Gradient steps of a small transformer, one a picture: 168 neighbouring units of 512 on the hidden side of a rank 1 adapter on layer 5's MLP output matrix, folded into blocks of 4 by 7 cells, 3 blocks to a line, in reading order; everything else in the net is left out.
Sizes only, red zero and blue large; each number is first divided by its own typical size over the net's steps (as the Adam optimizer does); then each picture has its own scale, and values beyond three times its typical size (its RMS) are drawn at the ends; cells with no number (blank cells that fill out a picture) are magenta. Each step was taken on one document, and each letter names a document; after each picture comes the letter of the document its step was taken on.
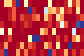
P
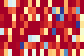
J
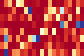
P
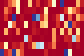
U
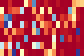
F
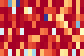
P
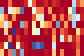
F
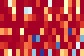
P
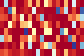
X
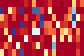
F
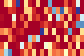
P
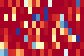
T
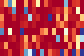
J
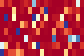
T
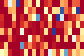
J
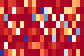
T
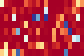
T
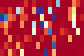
F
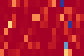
U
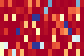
T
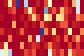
P
